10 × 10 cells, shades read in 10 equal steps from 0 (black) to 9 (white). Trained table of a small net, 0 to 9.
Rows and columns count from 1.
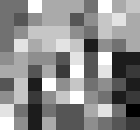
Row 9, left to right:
8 4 1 4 3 3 6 8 4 0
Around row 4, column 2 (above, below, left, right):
5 6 4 6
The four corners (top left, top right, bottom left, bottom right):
4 7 9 2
